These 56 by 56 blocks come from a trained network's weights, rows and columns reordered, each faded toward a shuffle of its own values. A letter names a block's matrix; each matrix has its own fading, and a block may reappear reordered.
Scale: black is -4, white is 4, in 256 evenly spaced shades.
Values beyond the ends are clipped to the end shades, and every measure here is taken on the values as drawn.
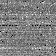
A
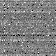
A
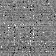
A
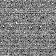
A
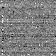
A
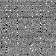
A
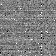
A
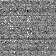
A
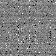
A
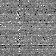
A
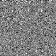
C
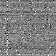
A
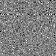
C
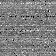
A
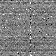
A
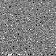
C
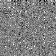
C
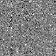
C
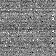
A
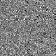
C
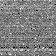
A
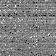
A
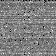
A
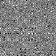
C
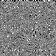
C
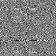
C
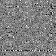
C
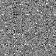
C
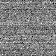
A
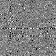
C
